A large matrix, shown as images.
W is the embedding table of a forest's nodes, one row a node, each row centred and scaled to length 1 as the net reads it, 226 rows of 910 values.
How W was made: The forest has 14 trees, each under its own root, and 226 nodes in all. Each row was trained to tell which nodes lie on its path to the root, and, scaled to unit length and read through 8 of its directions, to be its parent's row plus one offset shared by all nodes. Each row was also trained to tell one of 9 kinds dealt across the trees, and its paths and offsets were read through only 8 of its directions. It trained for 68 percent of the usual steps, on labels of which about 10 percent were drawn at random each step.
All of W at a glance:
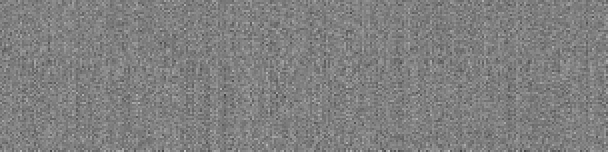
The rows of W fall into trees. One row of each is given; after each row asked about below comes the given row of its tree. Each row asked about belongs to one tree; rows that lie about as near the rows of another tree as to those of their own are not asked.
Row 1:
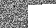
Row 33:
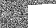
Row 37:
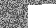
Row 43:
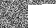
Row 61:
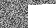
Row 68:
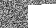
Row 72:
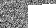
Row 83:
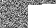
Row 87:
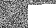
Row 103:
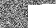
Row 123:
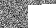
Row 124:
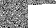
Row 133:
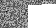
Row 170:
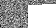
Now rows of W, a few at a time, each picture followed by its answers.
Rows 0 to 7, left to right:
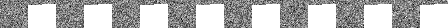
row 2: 133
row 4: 37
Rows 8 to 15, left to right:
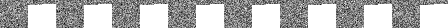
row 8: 124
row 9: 33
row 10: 61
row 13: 133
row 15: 33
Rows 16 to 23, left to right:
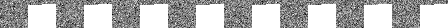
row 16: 170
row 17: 124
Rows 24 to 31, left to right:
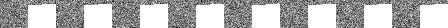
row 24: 133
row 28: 68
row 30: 103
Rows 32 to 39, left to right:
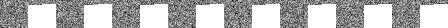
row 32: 72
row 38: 133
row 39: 72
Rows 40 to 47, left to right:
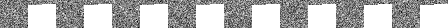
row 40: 61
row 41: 33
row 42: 124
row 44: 33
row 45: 72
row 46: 72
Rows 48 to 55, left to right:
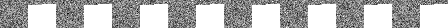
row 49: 123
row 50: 170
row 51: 37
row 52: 123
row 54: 68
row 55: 83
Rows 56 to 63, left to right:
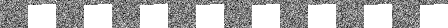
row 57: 37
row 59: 170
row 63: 37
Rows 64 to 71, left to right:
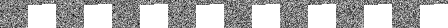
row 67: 72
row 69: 37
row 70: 72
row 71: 33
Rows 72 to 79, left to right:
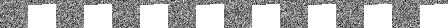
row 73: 37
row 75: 1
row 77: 33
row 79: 123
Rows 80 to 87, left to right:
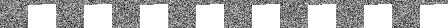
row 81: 124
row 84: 61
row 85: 170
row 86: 37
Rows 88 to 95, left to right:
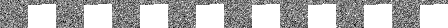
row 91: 37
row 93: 124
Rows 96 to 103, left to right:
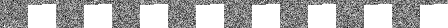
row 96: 123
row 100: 87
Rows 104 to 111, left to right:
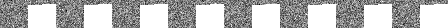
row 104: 1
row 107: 124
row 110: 170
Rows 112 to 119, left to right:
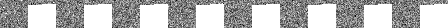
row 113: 61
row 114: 133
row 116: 1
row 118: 37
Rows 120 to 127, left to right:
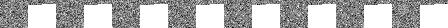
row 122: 33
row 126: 72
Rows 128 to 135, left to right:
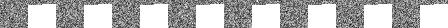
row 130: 83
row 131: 103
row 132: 72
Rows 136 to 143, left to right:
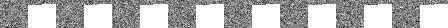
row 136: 87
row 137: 103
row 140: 72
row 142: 133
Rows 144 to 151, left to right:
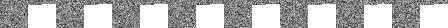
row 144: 43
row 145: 83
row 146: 43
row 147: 133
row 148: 133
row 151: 170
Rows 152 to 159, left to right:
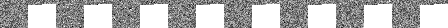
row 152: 87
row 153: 1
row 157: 37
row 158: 72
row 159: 123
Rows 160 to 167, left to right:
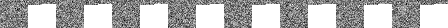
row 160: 83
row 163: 170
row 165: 124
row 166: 124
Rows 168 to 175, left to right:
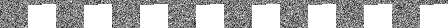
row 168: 37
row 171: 33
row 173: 87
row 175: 68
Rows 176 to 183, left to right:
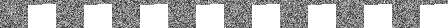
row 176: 43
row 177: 83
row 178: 61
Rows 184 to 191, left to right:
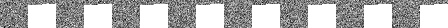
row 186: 43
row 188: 72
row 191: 170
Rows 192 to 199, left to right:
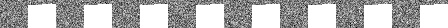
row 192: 33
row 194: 61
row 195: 43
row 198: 61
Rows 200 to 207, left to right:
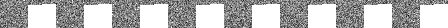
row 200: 170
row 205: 43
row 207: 133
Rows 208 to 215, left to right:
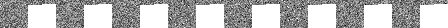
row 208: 133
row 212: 33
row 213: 33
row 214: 133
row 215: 61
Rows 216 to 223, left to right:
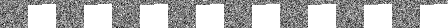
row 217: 170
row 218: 87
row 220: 43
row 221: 68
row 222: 103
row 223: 61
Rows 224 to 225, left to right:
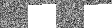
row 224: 170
